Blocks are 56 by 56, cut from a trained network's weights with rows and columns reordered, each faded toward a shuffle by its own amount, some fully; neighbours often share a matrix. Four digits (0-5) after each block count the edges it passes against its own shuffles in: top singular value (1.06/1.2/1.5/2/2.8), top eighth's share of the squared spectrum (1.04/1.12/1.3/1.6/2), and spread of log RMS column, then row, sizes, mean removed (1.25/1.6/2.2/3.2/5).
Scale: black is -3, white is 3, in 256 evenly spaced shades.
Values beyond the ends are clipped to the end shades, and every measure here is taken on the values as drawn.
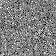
0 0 0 0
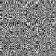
4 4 3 2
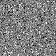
2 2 0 0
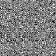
3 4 2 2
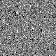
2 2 1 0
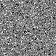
0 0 0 0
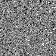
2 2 1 0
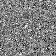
1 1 0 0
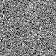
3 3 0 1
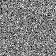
0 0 0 0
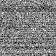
3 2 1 0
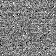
0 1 0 0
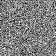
2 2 0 0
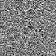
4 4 1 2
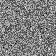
0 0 0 0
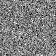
0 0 0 0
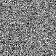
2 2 0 1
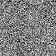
2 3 0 1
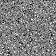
1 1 0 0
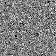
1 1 0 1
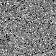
0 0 0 0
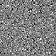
2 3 1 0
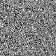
1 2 1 0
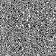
1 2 0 1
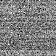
2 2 0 0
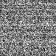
2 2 0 0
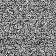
1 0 0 0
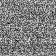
1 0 0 0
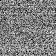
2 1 0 0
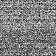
3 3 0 0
